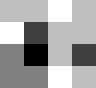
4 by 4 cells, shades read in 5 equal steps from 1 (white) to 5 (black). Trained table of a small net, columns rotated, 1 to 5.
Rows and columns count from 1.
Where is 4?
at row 2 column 2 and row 3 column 4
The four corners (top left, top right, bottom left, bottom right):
2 2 3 2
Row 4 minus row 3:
0 -2 -1 -2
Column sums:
9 14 6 10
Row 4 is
3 3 1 2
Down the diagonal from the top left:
2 4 2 2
